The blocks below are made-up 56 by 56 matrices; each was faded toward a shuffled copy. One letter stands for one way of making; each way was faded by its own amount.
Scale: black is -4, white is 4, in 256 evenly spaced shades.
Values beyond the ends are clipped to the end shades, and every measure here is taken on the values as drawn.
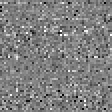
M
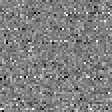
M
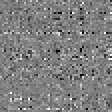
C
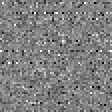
M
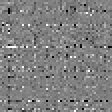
C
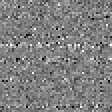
M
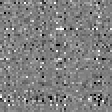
C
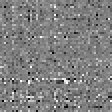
C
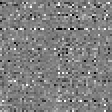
C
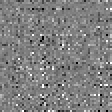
C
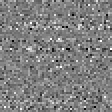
M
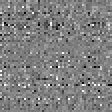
C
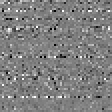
C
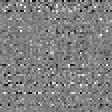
C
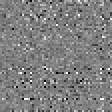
C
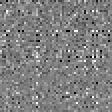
C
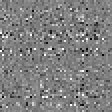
C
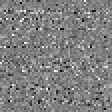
M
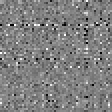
C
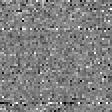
M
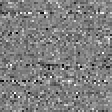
M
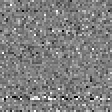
M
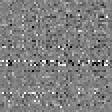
C
